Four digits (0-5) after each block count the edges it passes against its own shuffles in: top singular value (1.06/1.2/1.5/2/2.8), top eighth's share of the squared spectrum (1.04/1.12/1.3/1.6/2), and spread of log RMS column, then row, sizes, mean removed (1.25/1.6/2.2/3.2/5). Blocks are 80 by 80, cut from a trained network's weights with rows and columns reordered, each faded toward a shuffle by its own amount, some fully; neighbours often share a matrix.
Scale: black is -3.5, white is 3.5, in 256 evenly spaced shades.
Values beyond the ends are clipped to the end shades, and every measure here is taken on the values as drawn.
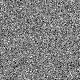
1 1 0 0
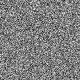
0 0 0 0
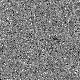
0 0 0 0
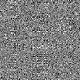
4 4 2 2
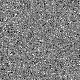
1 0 0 0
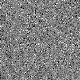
3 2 2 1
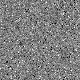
1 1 1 0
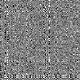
4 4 3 2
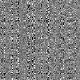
4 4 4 1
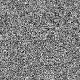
3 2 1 0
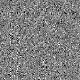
3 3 2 1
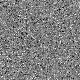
0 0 0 0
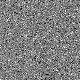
0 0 0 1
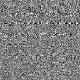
3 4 1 3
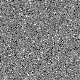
0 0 0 0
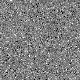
2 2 0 1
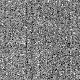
2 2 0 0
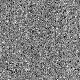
1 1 0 0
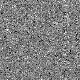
2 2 1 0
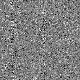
3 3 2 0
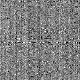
3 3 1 2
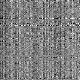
4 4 2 3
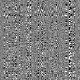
4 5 4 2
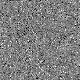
2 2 1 0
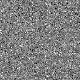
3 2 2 1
